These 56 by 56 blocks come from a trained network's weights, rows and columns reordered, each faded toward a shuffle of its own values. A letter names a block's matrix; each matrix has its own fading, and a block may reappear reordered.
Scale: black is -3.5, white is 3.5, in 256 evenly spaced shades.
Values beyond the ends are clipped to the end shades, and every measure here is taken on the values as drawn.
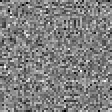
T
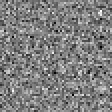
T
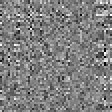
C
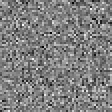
T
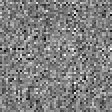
T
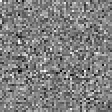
T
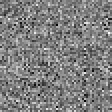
T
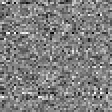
C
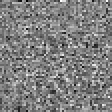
T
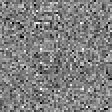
T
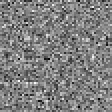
T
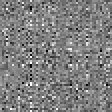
C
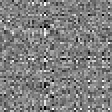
C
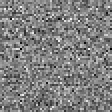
T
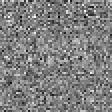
T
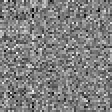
T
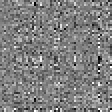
C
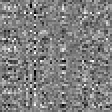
C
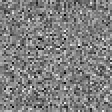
T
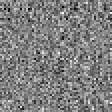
C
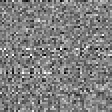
C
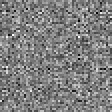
C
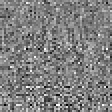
C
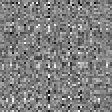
C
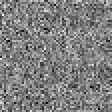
T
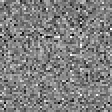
T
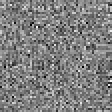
T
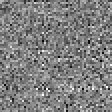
T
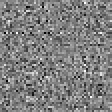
T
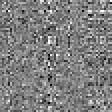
C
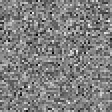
T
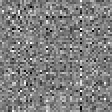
C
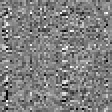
C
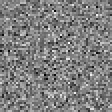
T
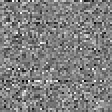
C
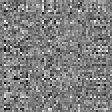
C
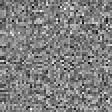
T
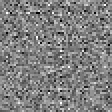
T
